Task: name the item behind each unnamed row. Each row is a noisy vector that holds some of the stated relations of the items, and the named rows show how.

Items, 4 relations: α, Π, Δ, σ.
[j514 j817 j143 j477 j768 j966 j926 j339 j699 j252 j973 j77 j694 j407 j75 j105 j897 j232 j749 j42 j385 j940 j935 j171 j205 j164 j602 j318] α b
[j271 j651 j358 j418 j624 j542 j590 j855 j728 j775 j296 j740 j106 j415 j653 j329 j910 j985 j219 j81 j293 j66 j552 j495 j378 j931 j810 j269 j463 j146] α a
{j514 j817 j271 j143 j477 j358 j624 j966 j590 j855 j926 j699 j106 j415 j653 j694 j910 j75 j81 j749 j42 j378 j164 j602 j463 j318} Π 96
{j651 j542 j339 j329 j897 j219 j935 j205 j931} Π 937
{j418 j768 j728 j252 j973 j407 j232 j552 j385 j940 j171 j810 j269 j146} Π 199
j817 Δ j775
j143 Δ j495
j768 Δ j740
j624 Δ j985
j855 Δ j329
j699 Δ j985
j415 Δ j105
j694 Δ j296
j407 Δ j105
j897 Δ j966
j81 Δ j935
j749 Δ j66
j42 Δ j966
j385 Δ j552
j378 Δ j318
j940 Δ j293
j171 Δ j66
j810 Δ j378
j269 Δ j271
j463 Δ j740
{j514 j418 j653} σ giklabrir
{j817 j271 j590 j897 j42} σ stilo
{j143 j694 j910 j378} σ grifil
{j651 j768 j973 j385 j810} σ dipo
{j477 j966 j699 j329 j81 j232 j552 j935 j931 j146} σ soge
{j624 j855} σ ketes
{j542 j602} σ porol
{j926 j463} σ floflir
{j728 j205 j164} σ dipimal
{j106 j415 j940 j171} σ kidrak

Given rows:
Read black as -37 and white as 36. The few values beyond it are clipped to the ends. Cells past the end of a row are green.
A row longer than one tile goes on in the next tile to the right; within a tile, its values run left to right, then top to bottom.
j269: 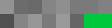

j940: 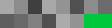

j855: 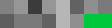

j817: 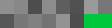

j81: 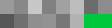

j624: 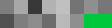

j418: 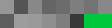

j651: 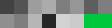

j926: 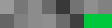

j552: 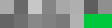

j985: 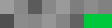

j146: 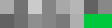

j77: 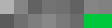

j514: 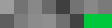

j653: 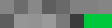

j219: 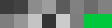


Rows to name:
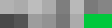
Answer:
j699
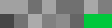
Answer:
j749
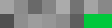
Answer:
j66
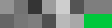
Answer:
j728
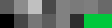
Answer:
j378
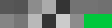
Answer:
j339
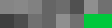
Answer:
j318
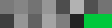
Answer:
j463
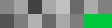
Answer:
j415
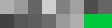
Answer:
j768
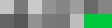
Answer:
j232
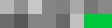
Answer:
j477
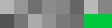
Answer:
j105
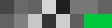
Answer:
j897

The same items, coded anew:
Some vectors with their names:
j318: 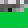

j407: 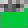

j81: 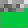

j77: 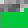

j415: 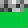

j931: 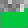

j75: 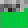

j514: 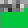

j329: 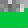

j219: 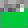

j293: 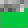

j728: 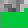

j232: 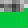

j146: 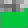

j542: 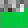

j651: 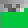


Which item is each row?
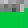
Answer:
j269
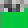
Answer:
j42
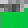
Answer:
j252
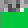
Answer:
j205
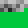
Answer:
j358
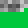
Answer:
j935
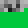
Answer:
j164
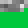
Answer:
j418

